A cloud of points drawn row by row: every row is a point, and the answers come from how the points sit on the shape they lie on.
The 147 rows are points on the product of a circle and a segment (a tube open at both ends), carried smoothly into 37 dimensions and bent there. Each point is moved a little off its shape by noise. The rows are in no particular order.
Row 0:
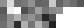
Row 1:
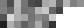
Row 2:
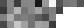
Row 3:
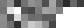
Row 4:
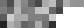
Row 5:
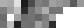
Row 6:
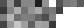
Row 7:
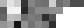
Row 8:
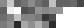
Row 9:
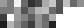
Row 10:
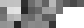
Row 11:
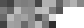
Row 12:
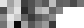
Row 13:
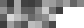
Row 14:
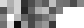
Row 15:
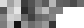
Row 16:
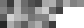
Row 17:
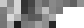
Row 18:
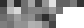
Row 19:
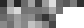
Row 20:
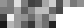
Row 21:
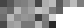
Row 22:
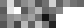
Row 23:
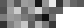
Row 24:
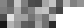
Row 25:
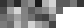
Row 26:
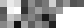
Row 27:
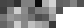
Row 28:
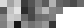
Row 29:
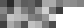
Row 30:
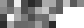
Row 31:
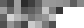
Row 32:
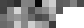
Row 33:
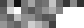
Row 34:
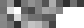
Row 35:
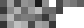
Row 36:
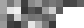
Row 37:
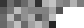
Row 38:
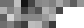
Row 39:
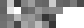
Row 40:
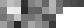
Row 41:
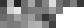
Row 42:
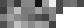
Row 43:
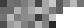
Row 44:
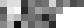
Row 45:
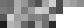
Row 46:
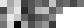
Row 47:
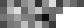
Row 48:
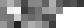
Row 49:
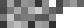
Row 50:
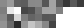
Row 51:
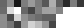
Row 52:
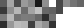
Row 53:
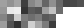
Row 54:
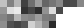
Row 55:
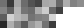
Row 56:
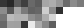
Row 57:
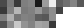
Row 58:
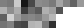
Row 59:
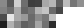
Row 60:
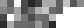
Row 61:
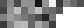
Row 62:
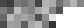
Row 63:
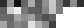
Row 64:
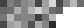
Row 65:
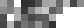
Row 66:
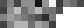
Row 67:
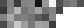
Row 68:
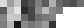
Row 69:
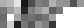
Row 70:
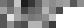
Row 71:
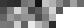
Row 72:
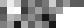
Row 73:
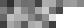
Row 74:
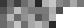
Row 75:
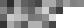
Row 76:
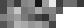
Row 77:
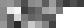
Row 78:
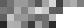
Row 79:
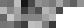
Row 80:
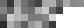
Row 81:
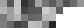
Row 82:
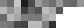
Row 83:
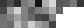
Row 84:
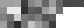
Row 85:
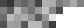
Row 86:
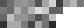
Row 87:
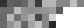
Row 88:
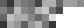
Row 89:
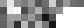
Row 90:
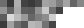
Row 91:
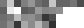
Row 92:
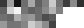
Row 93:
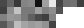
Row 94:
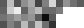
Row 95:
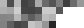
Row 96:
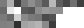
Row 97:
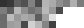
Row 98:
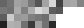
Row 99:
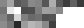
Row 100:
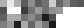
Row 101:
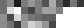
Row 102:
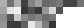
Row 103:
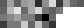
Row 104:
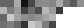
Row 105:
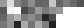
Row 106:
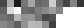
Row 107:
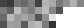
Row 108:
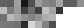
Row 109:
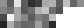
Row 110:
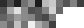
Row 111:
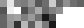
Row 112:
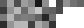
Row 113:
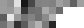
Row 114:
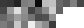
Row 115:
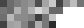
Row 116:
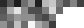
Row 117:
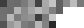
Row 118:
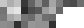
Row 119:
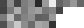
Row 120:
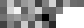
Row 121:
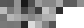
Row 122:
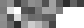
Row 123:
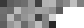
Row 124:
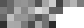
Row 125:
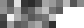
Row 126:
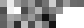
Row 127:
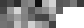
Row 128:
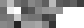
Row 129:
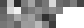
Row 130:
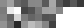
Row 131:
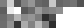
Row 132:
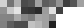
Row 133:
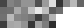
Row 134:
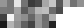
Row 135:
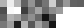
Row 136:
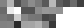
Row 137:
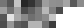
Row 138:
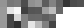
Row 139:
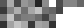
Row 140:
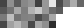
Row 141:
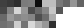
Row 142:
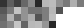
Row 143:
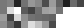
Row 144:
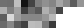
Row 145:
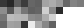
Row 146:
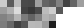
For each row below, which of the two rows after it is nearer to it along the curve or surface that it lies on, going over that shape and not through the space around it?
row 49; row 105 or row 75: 75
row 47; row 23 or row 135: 23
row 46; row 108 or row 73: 108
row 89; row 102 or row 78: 102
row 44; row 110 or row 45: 110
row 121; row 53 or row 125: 125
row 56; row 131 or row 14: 14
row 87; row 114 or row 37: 37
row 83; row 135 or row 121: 135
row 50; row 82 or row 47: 47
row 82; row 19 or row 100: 100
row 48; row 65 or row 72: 72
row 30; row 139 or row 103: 139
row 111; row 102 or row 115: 102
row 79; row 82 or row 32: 82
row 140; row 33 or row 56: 56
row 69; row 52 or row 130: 130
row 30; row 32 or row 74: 74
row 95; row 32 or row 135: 135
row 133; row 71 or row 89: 71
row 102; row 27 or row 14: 14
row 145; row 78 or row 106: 78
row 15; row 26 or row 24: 26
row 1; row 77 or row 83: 83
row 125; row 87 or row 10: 87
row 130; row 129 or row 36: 36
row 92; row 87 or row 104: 87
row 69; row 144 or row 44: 144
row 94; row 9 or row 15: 15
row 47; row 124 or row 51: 51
